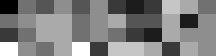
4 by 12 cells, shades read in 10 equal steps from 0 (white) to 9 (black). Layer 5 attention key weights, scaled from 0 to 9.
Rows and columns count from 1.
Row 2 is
5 4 3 3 5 4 3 6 6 3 8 4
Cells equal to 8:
3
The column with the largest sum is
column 9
